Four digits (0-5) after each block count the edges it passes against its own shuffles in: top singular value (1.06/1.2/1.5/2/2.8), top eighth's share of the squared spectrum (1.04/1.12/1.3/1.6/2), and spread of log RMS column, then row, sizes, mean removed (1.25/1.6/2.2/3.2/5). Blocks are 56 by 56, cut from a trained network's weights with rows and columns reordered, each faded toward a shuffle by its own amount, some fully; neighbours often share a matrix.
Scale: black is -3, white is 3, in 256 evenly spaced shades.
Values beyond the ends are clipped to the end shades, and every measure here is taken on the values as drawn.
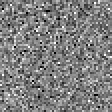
0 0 0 0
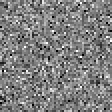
0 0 0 0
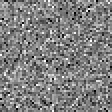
0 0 0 0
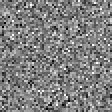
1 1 0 0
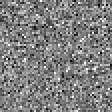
0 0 0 0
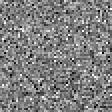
0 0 0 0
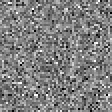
1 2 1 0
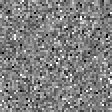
1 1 0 0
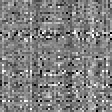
3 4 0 4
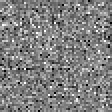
1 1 0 1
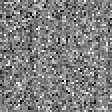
2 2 0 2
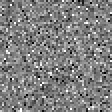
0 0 0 0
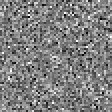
0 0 0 0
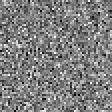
2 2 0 0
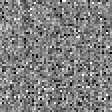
2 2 0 2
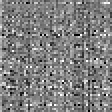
3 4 1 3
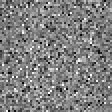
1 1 0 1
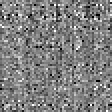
2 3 0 3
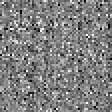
2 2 0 2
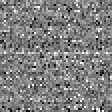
2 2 2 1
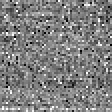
2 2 1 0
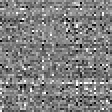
3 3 3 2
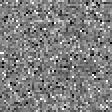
1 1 0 0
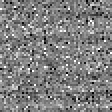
2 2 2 0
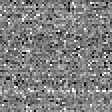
2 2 1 1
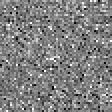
1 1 0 0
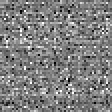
3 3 2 1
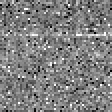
2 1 1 0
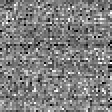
2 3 2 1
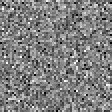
0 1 0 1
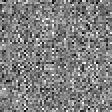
3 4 3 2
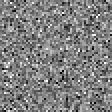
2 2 1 0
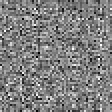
3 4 2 2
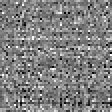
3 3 3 2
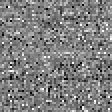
2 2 1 1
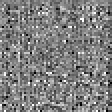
3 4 0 3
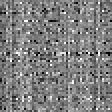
3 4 0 4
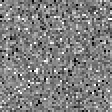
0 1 0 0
